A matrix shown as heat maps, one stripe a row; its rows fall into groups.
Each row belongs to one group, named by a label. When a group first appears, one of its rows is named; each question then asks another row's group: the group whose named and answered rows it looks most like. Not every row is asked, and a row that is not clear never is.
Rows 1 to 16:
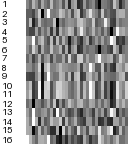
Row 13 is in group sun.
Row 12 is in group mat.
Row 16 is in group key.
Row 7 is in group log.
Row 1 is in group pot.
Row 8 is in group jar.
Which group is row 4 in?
mat
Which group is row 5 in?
sun
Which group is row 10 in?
jar
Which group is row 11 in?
jar
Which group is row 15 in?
log
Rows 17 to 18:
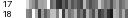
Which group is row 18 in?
pot
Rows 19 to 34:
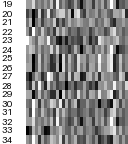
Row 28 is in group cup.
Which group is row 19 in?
sun
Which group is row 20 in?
jar
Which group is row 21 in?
mat
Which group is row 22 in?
sun
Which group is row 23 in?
key
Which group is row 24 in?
sun
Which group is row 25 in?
log
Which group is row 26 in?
log
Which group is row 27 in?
jar
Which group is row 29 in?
log
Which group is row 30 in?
pot
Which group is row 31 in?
sun
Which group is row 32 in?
sun
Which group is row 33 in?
cup
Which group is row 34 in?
pot
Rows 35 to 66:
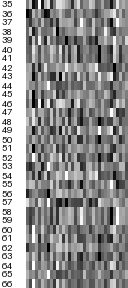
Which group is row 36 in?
cup
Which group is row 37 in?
mat
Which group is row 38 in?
mat
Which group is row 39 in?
cup
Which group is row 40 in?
pot
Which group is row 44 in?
key
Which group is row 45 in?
mat
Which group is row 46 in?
jar
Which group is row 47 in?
sun
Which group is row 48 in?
pot
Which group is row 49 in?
log
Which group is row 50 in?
pot
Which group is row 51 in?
mat
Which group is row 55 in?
sun
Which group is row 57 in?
key
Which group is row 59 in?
mat
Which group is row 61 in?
pot
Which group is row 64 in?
sun
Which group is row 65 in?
key
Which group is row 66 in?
sun
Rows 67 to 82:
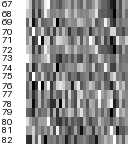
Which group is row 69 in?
mat
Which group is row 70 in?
sun
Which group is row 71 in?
jar
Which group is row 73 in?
key
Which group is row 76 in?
jar
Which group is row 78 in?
log
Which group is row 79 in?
mat
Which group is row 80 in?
key
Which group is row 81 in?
sun
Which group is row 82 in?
cup
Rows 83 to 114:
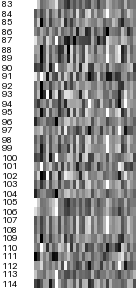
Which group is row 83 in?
key
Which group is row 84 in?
log
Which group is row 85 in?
mat
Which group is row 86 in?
pot
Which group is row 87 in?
key
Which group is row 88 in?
log
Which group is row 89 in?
log
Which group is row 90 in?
jar
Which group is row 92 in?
mat
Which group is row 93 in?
jar
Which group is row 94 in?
mat
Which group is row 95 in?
log
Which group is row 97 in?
sun
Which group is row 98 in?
log
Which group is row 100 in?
jar
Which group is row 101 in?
sun
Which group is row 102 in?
jar
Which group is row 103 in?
log
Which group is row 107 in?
log
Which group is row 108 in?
log
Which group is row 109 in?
mat
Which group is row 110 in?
pot
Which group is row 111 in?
cup
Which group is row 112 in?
sun
